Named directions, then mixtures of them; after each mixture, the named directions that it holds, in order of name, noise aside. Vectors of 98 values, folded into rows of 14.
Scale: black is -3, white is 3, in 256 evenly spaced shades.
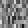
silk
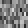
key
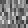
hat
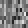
key, silk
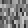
key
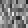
hat, silk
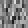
key, silk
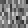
hat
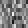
hat, silk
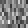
hat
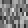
key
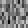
hat, silk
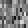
key, silk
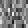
hat, silk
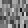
key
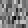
key, silk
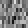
key, silk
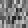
key, silk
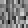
hat, silk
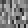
hat, key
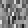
silk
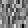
silk
